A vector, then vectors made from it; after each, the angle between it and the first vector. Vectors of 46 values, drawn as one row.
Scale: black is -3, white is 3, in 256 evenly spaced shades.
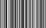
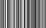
nearly opposite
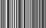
partly opposed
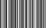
nearly parallel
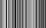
partly aligned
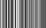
partly aligned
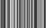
partly opposed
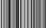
partly opposed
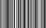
partly opposed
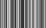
nearly parallel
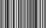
partly opposed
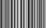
orthogonal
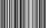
orthogonal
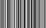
nearly opposite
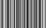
partly opposed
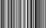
partly opposed
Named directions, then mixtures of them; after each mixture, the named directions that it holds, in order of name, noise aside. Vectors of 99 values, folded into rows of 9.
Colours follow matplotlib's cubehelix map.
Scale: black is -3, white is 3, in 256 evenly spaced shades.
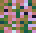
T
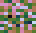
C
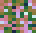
T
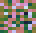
C, T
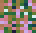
T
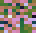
C, T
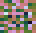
C, T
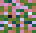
C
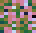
T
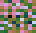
C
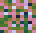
C, T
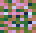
C, T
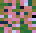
C, T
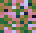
T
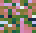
C, T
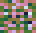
C, T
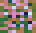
C, T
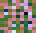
C, T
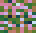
C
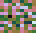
C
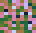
C, T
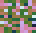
C, T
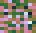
C, T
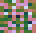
C, T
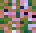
T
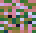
C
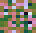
C, T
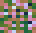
C, T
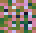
C, T
